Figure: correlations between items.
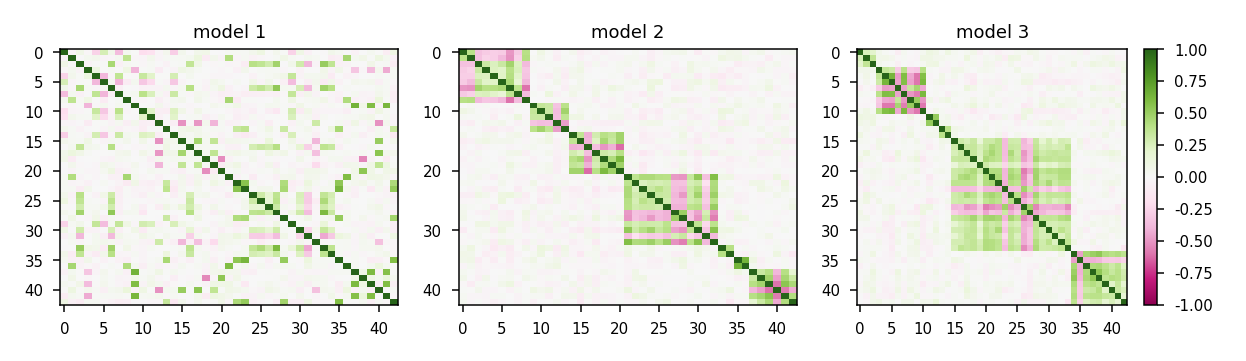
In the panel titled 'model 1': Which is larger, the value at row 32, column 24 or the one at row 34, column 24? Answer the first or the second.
the second
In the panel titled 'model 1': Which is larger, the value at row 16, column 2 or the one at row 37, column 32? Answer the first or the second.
the first
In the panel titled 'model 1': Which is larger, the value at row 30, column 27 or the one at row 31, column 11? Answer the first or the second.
the first
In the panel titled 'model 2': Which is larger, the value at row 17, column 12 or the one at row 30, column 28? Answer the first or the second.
the first
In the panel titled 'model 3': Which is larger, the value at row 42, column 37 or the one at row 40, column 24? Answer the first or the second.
the first
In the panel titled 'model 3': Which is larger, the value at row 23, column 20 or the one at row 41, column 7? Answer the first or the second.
the second
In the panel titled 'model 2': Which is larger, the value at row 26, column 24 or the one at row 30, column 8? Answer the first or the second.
the first
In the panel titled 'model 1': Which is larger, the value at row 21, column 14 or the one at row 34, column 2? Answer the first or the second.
the second
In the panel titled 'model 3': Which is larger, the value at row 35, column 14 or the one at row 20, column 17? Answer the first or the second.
the second
